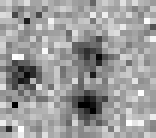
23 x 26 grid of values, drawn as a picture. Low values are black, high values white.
Average level on the scale: 60%. Mirror symmetry: none. Slope: none. Ninth with the lowest average: bottom middle. Dips: three.
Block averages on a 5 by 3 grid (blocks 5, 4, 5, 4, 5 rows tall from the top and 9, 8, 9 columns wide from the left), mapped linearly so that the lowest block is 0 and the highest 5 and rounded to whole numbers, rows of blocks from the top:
4 4 5 | 4 2 4 | 1 2 4 | 3 0 4 | 5 2 5
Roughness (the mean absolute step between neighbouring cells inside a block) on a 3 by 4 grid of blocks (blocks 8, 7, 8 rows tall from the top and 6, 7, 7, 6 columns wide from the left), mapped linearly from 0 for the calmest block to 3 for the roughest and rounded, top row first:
1 1 1 1 / 3 1 1 0 / 2 0 1 0
